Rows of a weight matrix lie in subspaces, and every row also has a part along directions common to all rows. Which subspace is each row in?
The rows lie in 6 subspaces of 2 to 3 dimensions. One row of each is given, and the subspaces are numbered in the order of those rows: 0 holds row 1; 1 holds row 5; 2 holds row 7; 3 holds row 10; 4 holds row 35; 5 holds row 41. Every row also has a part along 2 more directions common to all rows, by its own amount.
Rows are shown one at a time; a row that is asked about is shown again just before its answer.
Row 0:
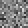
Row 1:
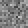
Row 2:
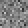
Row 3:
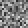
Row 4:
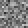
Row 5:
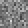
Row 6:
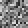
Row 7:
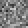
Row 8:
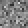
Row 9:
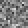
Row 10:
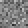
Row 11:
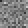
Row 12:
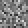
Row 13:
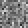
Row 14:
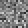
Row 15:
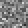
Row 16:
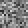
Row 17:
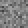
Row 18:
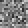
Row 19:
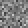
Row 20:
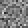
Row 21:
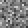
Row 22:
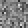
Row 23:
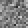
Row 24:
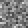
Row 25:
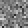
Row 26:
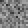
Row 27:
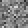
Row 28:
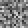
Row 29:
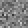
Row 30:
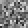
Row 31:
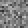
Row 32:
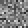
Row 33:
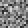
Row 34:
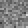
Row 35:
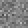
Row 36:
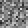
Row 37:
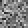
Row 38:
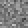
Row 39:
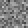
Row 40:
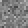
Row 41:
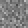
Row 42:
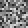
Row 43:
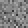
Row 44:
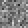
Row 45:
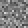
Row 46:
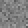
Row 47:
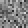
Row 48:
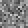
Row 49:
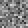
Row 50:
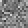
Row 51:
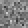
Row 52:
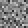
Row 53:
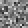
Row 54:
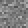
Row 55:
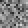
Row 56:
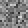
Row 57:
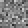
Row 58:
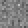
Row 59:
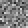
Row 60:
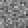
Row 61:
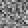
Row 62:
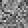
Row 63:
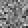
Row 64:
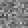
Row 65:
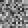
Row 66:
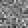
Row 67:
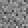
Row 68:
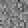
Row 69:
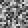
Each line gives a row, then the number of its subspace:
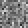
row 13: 1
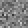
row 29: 4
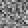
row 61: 4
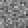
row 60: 2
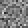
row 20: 2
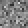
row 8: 1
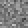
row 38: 3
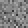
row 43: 5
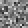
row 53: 1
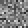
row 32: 5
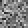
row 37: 0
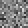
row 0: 0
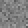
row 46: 3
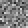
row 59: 2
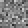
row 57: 3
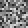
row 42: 2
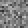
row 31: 4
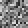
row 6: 3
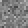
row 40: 0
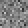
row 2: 1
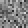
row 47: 5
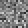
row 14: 5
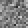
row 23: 3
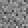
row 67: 5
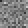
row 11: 3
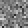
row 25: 0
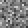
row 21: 2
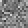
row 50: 0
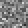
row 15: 2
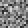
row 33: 4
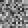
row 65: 3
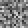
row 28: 4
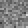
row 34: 2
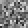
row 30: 1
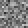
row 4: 5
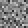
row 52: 5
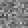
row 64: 4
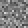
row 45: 5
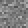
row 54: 3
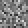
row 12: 0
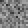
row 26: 3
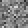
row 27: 0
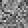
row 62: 0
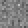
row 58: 1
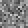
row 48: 0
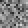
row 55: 3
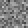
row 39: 5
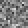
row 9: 2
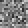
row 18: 3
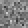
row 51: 1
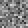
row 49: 0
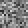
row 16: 4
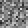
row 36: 2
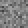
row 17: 4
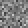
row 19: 4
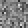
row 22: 1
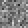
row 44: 1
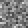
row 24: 2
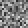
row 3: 4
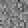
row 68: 1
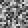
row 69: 2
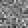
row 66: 3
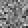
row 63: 2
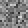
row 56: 5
